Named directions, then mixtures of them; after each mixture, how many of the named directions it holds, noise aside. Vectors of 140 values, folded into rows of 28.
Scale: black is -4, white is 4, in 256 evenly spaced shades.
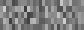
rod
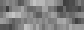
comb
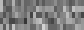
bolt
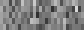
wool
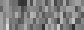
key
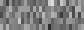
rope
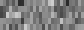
three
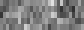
two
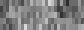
three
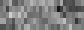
two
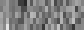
one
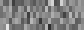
three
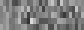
three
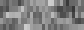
two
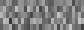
two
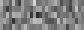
three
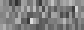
three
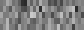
three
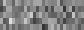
two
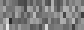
three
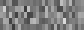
one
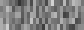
three
